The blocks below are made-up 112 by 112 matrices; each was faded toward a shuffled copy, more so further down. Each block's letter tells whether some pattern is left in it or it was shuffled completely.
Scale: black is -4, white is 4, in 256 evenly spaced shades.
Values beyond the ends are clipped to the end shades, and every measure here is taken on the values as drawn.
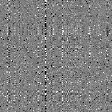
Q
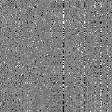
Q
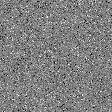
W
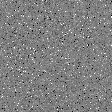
W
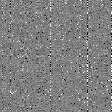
Q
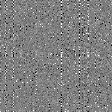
Q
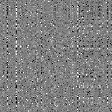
Q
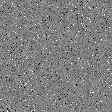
W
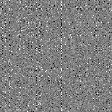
Q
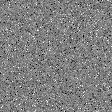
W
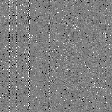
Q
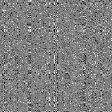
Q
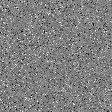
W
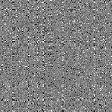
Q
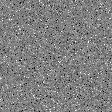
W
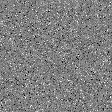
W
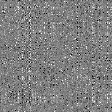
Q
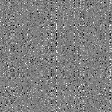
Q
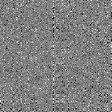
Q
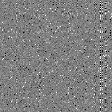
Q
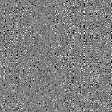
Q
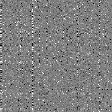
Q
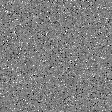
W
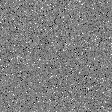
W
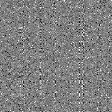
Q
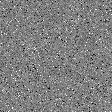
W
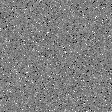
W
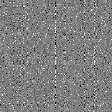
Q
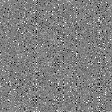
Q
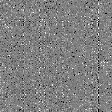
Q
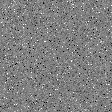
W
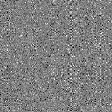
Q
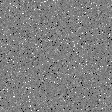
W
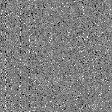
Q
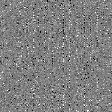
Q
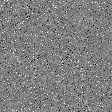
W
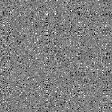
Q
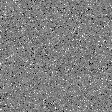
W
